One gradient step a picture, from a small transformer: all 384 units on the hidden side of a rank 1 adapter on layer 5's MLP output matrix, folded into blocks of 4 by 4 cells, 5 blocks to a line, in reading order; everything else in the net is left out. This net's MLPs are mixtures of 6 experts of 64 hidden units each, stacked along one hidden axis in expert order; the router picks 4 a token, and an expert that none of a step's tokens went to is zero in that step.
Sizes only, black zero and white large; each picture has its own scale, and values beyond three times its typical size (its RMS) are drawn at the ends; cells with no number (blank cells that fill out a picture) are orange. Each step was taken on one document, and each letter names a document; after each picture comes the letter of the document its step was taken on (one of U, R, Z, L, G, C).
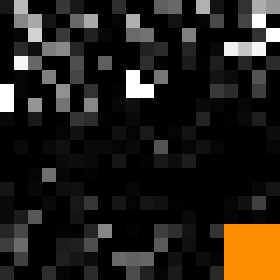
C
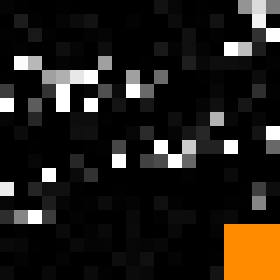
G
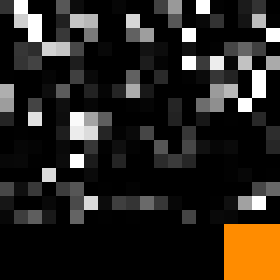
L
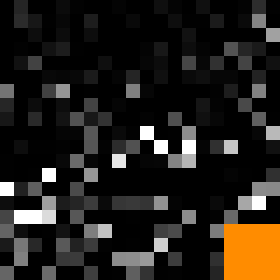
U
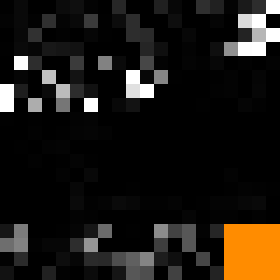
C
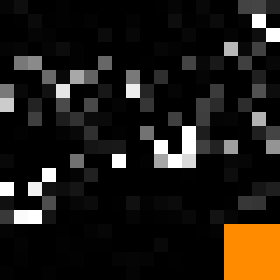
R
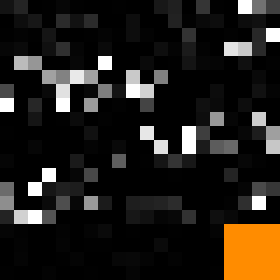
G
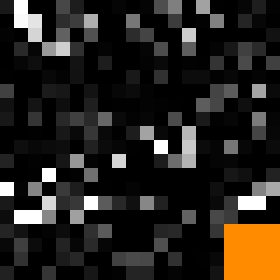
L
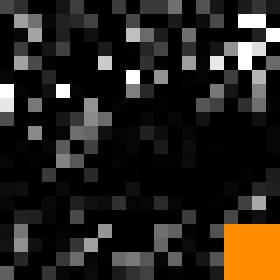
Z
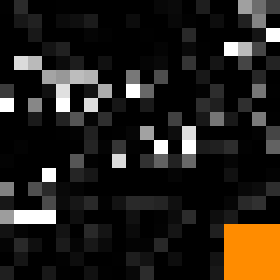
G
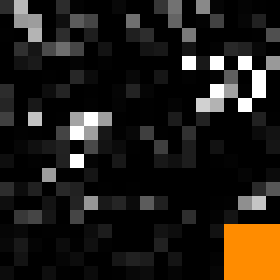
L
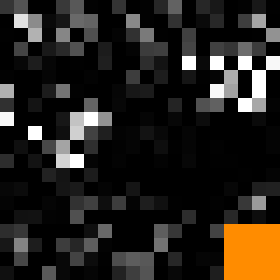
Z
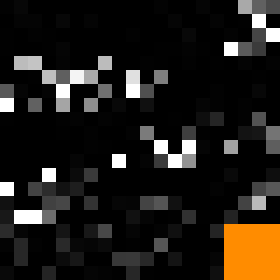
R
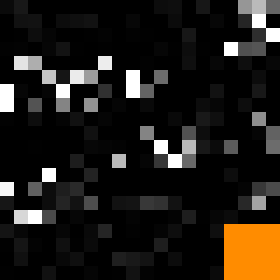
R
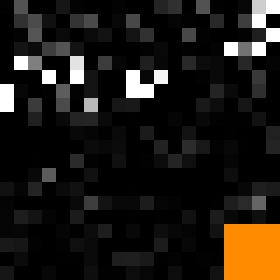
C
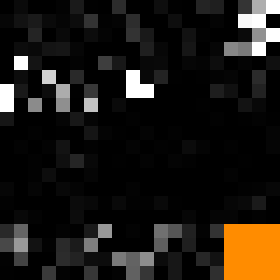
C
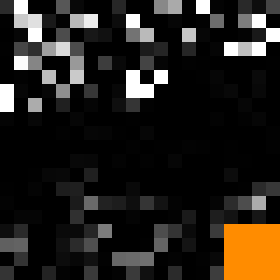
C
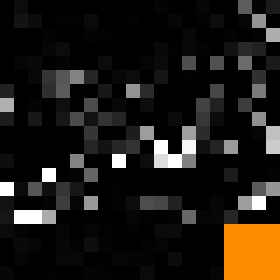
R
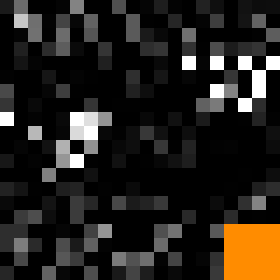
Z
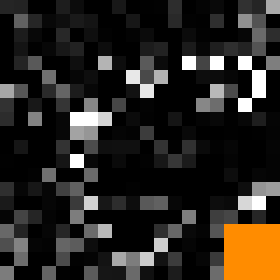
L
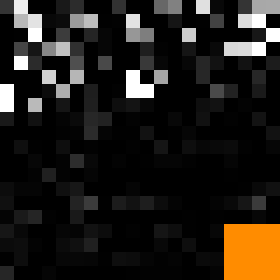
C
